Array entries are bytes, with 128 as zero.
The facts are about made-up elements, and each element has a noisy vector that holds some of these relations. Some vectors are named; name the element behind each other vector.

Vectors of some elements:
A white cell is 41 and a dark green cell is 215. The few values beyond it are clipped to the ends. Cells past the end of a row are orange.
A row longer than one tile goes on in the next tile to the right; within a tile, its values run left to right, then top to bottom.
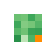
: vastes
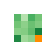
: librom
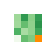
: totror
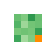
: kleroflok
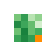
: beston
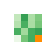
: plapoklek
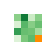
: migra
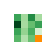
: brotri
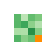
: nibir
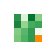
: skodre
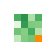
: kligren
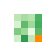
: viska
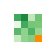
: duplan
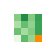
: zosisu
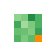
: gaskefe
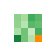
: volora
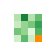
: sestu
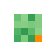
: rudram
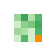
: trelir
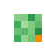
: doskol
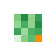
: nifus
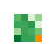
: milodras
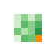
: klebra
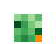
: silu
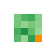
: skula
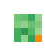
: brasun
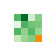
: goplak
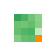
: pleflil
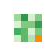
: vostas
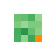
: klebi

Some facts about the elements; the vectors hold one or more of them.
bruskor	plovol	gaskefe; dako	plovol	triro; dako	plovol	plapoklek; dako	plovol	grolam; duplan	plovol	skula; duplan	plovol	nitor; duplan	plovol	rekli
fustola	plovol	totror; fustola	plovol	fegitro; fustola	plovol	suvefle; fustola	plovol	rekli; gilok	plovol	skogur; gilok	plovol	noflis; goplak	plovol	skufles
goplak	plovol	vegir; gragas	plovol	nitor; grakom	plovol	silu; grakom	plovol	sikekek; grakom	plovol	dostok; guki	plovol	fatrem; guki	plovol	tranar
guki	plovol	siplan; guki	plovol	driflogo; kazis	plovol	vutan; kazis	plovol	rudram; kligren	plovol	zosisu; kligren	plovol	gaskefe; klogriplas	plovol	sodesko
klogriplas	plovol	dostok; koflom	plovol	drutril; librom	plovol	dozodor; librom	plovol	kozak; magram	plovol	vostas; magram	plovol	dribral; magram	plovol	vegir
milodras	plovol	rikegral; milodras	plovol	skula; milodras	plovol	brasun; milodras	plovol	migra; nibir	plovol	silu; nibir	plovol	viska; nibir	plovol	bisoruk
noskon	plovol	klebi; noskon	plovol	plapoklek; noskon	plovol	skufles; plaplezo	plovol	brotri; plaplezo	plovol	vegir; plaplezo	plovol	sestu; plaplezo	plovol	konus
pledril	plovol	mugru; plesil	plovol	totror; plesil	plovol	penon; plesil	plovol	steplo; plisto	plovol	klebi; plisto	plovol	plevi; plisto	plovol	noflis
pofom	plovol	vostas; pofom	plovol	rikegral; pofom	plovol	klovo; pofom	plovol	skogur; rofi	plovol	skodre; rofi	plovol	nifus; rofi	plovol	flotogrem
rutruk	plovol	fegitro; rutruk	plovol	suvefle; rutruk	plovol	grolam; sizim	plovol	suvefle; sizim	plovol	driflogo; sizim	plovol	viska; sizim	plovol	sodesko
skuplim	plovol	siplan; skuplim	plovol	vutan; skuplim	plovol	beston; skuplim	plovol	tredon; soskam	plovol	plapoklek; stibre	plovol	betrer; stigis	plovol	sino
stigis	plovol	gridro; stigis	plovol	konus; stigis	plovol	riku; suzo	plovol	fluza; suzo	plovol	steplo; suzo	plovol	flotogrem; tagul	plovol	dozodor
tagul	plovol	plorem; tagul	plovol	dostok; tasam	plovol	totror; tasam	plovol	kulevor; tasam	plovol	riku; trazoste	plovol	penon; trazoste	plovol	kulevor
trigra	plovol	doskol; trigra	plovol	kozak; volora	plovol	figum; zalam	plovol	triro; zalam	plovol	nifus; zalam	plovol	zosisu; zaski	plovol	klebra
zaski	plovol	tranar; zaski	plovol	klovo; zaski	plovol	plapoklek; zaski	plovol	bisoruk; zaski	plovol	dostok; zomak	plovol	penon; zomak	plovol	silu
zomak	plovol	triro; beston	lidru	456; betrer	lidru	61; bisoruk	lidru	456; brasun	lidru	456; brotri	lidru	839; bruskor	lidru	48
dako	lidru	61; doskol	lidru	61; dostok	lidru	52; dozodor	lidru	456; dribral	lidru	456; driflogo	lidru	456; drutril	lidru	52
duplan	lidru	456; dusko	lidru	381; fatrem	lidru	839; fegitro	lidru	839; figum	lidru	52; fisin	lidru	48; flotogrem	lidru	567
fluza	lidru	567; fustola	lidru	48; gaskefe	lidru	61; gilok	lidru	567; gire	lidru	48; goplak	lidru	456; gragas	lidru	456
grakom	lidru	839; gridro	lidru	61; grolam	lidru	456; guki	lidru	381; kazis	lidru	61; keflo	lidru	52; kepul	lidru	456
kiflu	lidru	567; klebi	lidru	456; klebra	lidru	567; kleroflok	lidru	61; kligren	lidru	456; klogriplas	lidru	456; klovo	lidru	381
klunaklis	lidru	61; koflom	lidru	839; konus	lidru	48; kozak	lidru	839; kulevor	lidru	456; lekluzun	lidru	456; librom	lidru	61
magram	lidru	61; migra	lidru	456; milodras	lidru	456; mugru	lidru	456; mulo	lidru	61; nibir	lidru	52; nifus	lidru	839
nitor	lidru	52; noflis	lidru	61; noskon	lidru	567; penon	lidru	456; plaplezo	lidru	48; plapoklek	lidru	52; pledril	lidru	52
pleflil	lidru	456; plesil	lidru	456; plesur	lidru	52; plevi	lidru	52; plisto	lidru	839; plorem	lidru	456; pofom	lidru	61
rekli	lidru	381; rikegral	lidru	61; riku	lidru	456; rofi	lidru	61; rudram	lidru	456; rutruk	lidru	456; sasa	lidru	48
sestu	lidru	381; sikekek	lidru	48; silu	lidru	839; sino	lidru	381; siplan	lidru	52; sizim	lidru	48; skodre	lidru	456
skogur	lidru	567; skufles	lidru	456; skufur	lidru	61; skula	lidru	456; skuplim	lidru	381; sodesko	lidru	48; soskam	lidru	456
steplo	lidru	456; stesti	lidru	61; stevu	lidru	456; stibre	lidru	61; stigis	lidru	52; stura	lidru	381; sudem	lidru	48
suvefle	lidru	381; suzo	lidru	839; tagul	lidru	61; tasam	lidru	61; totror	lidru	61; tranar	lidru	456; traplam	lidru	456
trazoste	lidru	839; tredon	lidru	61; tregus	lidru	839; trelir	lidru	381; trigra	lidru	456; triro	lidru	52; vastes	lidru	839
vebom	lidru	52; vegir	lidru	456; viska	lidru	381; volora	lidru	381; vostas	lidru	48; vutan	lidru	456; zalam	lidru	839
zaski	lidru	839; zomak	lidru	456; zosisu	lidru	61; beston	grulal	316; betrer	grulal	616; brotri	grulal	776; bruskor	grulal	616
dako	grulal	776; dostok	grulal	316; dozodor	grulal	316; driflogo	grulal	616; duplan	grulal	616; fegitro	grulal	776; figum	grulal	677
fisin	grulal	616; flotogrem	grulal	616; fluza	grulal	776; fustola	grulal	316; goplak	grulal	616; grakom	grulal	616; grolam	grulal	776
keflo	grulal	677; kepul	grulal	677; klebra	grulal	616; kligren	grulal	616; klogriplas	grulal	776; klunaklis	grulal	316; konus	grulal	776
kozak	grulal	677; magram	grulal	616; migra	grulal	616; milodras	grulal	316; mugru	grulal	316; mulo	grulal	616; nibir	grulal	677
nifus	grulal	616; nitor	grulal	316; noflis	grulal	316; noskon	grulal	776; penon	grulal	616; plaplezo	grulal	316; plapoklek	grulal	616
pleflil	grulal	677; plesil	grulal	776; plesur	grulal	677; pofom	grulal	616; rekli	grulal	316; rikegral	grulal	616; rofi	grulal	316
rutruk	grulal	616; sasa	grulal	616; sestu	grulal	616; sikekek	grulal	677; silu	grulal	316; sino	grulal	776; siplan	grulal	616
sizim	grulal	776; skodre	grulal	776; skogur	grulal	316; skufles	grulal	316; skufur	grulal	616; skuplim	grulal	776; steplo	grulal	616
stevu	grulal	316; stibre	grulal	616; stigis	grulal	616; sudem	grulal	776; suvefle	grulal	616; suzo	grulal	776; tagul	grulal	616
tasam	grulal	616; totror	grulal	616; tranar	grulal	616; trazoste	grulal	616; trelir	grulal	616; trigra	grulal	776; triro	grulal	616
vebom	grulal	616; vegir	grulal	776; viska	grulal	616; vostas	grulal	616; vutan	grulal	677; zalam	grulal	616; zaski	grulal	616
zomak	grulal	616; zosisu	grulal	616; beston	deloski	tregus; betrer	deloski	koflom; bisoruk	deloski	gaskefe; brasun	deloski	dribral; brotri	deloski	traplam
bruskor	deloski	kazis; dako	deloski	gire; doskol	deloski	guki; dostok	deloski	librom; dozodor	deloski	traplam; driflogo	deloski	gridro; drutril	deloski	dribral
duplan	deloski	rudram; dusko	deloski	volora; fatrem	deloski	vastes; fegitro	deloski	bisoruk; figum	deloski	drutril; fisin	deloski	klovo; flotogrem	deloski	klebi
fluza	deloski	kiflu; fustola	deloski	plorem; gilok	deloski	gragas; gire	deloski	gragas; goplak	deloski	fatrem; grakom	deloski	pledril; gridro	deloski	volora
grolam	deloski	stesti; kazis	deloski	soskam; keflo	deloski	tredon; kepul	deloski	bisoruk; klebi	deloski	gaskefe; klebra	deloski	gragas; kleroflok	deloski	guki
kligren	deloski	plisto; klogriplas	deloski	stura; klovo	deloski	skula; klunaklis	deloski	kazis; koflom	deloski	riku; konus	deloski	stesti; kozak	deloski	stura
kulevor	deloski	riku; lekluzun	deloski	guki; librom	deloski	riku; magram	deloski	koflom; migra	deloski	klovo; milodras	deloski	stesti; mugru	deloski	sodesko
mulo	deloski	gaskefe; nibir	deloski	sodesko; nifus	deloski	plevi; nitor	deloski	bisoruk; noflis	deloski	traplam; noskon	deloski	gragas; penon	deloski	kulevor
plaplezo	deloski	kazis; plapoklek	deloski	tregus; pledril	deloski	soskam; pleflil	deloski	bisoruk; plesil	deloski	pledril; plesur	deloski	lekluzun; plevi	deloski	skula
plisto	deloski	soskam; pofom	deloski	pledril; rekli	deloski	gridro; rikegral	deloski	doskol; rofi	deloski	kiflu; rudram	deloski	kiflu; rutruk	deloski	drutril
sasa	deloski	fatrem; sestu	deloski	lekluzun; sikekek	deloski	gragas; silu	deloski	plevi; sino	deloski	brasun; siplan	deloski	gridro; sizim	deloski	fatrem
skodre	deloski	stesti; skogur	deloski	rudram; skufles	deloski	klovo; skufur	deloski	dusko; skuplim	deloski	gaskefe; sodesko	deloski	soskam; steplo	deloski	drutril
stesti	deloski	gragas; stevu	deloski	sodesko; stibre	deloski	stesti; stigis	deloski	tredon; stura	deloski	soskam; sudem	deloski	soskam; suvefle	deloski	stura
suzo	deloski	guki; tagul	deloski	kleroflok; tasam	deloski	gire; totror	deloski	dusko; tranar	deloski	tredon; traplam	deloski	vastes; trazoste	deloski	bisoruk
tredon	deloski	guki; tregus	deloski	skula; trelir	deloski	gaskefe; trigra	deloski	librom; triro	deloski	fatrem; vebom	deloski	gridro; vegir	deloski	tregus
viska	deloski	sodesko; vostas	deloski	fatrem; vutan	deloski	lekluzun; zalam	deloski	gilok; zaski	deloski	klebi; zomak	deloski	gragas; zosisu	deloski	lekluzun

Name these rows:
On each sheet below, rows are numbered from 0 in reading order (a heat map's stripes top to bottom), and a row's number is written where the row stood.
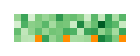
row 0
pofom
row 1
kiflu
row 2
grakom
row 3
klunaklis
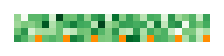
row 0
sodesko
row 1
fluza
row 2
rofi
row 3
fegitro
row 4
fustola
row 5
konus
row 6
bruskor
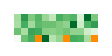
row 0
triro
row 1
kazis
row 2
sino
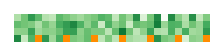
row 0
pledril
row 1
stesti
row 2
kozak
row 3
tagul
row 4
magram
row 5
dako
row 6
rikegral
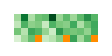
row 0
vebom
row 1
stigis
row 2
gridro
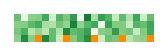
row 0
sikekek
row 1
guki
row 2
grolam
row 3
rutruk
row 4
stibre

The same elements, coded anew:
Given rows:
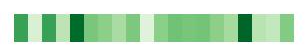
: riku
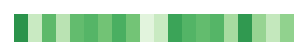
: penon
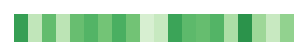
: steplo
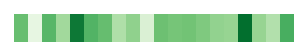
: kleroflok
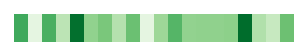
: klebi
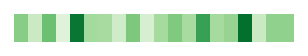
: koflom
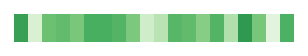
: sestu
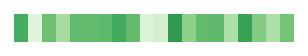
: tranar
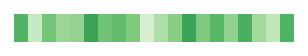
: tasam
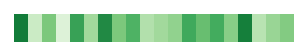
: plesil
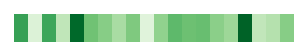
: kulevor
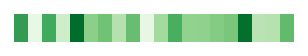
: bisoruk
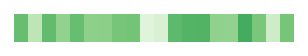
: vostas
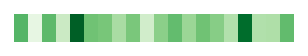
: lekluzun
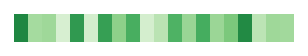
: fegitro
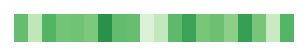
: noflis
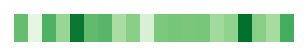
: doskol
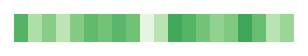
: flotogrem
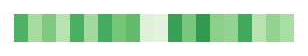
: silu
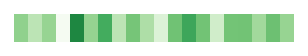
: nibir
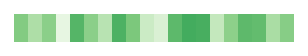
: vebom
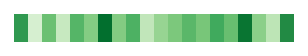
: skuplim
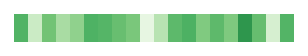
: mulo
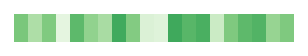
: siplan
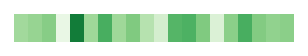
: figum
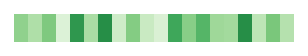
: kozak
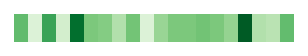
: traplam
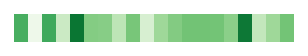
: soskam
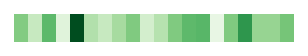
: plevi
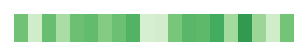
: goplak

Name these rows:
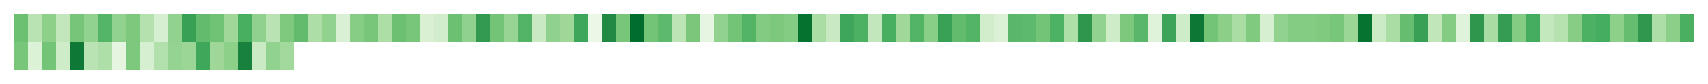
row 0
plaplezo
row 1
zalam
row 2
klovo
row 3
skufles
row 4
gragas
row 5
sizim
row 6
plisto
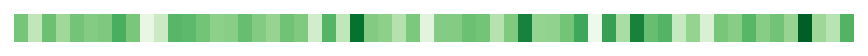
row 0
klebra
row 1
kiflu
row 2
stura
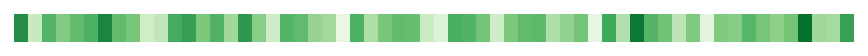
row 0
rekli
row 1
nitor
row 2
librom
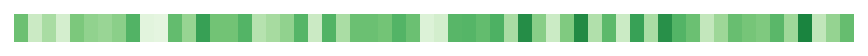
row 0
zaski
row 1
migra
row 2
skodre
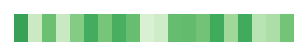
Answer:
zomak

